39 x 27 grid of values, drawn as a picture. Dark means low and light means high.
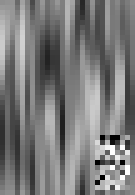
Histogram: bell-shaped. Grain: streaks running down. Odd patch: rougher, in the bottom right. Roughest part: bottom right. Slope: none. Average level on the scale: 50%.
